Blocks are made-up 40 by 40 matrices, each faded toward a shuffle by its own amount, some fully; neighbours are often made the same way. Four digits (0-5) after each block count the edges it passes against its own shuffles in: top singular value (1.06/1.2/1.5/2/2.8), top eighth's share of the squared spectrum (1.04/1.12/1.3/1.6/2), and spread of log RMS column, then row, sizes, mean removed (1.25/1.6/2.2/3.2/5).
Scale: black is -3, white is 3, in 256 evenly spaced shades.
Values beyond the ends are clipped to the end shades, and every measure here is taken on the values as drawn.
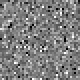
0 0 1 0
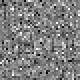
3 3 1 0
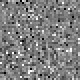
1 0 0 0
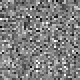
3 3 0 1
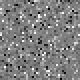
0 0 0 0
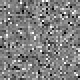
2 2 0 0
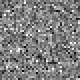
0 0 0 1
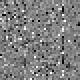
2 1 1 0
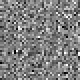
3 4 2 2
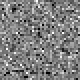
2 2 0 0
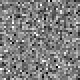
0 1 0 0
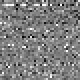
2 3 0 2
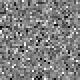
1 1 0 0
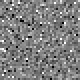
0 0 0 0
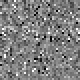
1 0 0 1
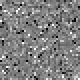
0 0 0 0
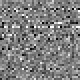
3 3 0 3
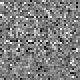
3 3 1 2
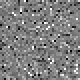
0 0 0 0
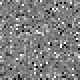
0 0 0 0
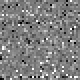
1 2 0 1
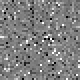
1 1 0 0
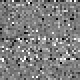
1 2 0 2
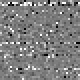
2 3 0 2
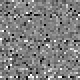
2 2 0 1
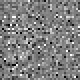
3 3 1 2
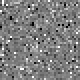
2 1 0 0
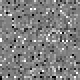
3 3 1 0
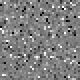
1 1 0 0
